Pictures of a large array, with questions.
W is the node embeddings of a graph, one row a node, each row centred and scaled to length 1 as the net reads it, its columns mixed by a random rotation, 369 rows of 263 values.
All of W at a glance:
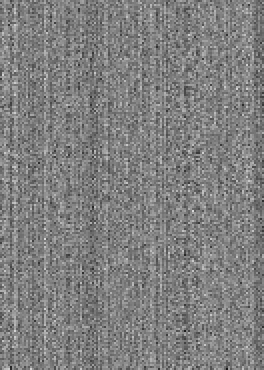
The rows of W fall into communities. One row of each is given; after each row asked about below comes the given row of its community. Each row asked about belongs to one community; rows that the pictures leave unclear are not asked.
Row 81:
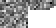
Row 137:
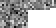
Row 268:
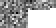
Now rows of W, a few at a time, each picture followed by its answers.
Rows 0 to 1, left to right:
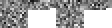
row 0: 268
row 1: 81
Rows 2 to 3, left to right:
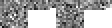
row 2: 268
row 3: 137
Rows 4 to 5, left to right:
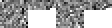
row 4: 81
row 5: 81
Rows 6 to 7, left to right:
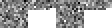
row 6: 81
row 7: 137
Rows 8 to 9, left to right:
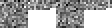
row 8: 137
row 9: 137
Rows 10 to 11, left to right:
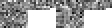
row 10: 137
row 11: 268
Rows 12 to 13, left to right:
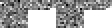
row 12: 137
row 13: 137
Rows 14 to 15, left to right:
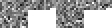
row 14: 81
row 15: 137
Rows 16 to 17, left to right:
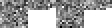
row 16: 81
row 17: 137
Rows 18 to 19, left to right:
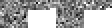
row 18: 268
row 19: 137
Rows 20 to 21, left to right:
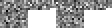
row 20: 137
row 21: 137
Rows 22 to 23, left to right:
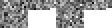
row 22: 268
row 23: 268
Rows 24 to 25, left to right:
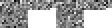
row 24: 137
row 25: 137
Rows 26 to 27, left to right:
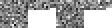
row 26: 268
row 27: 137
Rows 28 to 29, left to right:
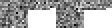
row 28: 268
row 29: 137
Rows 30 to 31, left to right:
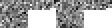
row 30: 137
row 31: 137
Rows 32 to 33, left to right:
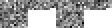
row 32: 268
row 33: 81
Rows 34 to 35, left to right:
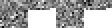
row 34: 268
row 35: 268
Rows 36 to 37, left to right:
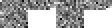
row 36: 81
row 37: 137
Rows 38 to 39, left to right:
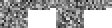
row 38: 268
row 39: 268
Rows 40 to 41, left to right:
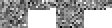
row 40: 268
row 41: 137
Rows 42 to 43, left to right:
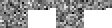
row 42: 137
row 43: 268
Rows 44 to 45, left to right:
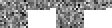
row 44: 81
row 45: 137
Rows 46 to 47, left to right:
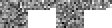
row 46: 137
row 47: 137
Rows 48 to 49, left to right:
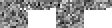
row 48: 81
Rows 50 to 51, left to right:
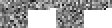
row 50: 268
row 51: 137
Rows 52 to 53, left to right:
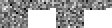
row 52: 268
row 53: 268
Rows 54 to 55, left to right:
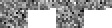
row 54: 268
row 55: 268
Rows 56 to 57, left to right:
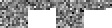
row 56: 81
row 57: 268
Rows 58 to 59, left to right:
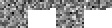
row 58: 81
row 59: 81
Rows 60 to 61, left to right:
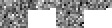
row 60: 268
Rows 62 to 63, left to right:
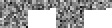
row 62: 81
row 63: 268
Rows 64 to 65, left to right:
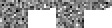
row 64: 137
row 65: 81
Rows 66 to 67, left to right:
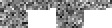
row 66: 81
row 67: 137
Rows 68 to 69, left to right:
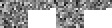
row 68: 137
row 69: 81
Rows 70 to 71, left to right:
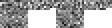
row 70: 137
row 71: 137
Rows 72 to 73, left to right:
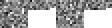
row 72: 268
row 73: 268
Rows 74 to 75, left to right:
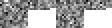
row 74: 268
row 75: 268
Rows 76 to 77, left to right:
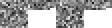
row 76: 81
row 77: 268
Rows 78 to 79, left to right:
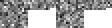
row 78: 137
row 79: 268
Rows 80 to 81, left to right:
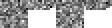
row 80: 137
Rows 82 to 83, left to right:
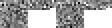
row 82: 137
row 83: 137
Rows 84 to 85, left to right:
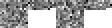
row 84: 81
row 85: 268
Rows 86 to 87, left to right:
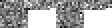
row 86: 137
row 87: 137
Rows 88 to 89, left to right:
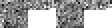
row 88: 137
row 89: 137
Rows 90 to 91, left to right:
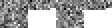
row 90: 268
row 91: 81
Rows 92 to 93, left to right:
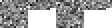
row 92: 81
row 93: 137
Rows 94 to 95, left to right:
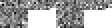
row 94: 137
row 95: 137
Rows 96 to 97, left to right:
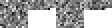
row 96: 81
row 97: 81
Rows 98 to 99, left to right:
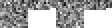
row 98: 268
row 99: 81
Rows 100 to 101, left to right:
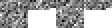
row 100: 268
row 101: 81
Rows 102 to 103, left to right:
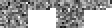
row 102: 81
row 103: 137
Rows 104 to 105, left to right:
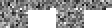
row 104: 81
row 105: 81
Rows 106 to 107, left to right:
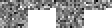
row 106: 137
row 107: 137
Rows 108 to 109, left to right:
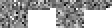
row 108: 268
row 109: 81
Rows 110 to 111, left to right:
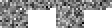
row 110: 81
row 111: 81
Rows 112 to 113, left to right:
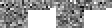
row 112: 137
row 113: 268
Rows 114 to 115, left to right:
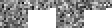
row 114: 137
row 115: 268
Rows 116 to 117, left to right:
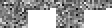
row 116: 137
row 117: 137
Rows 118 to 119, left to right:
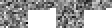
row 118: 81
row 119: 268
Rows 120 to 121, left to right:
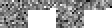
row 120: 137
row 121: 268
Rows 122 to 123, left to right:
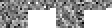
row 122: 137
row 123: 81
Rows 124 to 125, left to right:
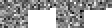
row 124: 81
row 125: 268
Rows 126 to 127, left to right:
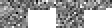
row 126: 268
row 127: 137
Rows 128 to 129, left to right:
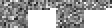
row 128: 268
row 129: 137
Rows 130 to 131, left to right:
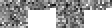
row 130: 81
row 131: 137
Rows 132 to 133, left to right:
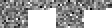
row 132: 137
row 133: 268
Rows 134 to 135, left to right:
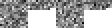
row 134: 81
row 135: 81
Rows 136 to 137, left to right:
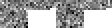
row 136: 81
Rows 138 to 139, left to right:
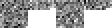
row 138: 137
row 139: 81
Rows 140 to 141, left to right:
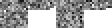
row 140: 81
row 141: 268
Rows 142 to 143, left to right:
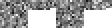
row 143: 268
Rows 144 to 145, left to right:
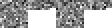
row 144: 81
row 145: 81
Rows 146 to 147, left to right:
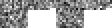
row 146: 268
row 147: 137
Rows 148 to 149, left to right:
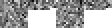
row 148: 268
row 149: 81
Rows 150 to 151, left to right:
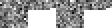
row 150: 268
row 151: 268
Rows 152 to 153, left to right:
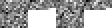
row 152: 268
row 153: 268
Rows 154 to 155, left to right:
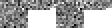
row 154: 137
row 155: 137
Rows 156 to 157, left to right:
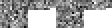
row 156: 268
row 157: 268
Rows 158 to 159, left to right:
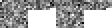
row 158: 81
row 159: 81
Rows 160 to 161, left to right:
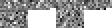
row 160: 268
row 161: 81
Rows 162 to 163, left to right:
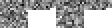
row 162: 81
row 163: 81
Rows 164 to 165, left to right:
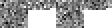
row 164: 137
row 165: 81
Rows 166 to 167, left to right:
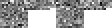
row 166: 137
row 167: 137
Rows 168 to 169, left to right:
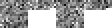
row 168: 137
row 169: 81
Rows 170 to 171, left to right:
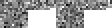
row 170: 137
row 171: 137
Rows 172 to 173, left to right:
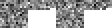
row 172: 137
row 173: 81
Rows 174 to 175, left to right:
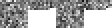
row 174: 81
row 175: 268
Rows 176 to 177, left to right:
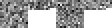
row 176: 81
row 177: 137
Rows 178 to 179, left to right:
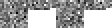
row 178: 268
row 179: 268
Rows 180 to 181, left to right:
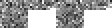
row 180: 137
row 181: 137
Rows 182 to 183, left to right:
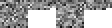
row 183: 81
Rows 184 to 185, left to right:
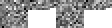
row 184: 268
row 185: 268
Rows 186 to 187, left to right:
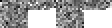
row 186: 137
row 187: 81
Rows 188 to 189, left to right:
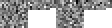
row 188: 137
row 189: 268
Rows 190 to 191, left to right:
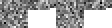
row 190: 268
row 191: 268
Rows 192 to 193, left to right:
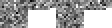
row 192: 268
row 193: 137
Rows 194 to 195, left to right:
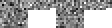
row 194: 137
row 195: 137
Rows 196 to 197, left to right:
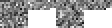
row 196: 137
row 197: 81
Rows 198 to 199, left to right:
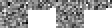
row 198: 81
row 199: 137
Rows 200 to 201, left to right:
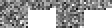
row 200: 81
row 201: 137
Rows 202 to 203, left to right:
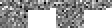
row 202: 268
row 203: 137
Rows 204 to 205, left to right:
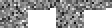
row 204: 81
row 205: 268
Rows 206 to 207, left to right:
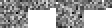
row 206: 268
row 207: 268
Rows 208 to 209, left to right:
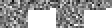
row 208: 268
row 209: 268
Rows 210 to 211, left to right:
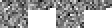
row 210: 81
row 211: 81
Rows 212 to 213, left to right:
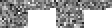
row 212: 137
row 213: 81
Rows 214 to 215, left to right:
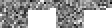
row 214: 268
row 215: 137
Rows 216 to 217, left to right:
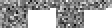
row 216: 268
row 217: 137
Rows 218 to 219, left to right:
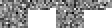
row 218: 268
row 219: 137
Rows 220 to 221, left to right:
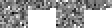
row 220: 81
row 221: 81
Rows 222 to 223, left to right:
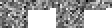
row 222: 268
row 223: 268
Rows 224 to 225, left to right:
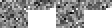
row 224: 81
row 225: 81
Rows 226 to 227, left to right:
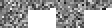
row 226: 268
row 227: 81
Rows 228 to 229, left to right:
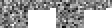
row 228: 268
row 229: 137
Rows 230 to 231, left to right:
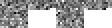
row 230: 81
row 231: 81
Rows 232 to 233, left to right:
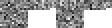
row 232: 137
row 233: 268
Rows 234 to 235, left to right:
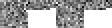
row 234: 81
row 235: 268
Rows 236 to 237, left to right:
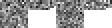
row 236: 81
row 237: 137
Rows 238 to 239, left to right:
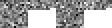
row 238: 137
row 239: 137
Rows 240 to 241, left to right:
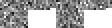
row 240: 81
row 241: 137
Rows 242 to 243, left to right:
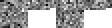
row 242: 137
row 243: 268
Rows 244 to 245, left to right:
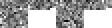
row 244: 81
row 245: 268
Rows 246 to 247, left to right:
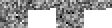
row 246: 268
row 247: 268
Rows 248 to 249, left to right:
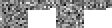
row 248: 137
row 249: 81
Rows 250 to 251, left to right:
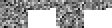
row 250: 137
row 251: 81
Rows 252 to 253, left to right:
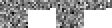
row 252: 81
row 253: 137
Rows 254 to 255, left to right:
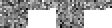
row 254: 137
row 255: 137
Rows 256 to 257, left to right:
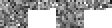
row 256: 268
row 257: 137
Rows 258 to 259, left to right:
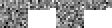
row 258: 137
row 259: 81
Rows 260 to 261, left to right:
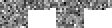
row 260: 81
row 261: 81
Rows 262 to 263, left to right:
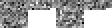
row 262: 137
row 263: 81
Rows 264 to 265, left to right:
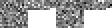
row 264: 137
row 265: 268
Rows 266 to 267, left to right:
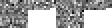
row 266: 137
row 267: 268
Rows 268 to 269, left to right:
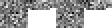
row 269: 268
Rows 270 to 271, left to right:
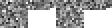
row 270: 81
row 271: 81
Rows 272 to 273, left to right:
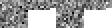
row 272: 268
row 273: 268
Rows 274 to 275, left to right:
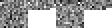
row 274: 137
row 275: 81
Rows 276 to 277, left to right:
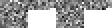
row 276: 268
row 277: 81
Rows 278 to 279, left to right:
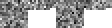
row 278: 137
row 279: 268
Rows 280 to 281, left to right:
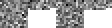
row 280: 268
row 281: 137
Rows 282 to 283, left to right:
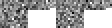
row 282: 268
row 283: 268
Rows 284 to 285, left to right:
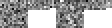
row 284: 137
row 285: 268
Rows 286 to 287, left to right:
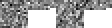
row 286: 137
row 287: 268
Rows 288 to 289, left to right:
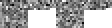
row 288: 137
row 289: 81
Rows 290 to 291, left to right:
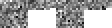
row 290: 268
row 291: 81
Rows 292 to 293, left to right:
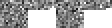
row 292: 137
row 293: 137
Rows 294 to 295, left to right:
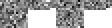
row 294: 268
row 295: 81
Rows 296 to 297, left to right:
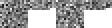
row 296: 137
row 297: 81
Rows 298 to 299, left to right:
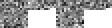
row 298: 137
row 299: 81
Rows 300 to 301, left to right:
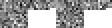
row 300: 268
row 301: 137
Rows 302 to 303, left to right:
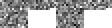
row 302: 81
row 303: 137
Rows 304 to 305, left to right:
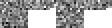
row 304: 137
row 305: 137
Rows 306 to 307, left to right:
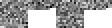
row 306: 81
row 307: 137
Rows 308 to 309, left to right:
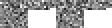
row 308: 137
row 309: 268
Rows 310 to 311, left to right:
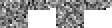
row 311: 81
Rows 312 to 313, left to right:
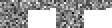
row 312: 137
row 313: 268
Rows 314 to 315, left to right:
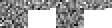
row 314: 137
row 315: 137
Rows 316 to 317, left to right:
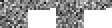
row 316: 268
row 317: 137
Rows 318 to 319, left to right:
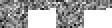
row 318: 268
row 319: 137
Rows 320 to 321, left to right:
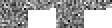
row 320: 137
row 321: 137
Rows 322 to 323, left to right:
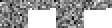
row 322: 137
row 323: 268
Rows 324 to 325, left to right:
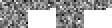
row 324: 81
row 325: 137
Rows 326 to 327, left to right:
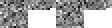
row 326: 81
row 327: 81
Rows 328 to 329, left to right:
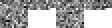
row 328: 268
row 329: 81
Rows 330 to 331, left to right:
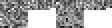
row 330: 137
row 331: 137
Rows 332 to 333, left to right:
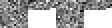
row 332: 268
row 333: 268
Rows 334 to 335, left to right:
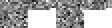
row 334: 268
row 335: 81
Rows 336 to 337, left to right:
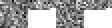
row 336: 268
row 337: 137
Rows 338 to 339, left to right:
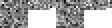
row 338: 137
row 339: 137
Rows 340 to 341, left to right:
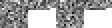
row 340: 268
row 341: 268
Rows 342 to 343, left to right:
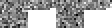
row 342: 137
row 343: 137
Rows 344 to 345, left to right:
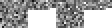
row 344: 268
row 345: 137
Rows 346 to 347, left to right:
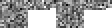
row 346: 137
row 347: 137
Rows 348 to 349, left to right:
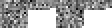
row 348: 268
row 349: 268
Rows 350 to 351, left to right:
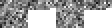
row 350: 268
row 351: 81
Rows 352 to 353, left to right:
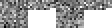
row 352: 137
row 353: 137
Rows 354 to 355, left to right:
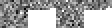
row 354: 268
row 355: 81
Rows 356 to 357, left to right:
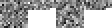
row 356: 137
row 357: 81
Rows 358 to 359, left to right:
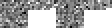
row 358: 137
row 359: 137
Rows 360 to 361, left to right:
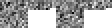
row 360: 81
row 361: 268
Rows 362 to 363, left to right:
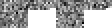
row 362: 268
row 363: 81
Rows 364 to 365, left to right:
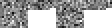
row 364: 81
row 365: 137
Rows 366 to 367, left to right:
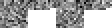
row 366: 268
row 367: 268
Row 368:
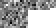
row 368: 268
